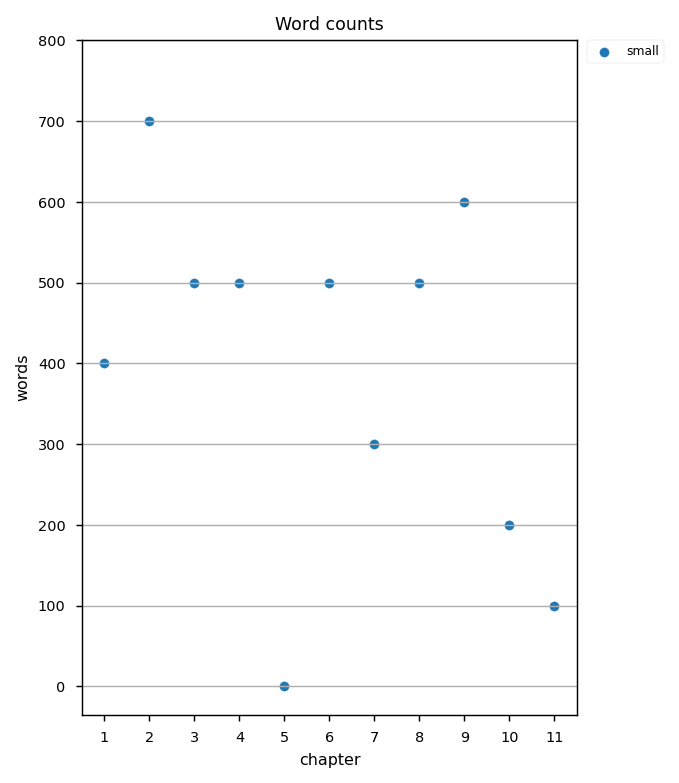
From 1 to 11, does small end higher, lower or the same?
lower
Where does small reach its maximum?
2
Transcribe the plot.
Title: Word counts
x-axis: chapter, ticks 1 2 3 4 5 6 7 8 9 10 11
y-axis: words, ticks 0 100 200 300 400 500 600 700 800
Legend: small
Values:
small: 400 700 500 500 0 500 300 500 600 200 100
